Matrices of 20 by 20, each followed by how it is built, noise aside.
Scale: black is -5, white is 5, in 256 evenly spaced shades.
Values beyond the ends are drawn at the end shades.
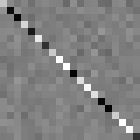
diagonal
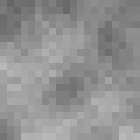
smooth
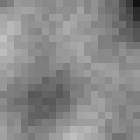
smooth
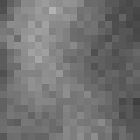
smooth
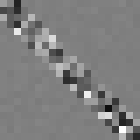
banded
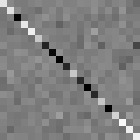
diagonal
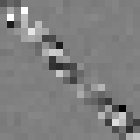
banded
